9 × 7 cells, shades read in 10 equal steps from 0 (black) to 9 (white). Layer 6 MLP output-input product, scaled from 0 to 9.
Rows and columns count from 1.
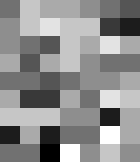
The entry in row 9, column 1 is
4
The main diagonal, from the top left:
4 7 3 7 5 8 6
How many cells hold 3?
4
